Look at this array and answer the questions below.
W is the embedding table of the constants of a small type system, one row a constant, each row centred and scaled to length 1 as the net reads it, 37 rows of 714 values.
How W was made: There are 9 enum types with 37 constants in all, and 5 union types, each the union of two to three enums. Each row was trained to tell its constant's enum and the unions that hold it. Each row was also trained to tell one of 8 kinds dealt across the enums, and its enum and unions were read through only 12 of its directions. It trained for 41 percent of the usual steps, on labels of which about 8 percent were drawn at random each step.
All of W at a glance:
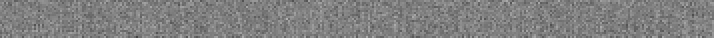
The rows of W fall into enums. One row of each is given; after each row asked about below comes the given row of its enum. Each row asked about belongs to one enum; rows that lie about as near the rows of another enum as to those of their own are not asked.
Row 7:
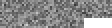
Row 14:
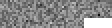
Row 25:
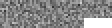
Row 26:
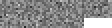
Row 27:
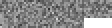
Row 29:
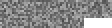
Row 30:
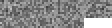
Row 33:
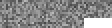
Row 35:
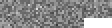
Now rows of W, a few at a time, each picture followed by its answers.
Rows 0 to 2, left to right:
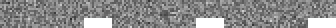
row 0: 27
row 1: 35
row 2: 29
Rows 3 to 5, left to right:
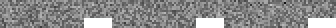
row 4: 29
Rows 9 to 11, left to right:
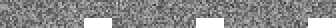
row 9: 14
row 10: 33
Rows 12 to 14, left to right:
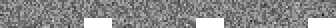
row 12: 27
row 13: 30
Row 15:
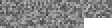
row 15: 7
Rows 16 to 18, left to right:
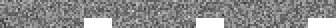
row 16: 30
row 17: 30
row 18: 25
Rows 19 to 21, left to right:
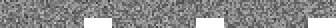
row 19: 27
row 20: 33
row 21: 29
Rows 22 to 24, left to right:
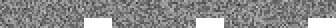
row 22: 26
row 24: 33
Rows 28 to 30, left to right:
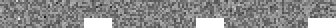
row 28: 25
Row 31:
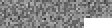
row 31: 30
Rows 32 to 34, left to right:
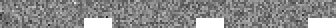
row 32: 14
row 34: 7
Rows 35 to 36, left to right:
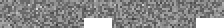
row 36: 29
